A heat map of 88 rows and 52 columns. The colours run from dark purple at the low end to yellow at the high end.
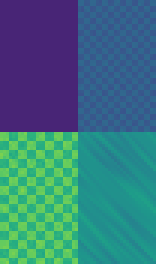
The table splits into 2 rows of 2 panels. Panel 1,1: very low, flat. Panel 1,2: low, checkered, faint in contrast. Panel 2,1: high, checkered. Panel 2,2: middling, slanting down to the right, faint in contrast.
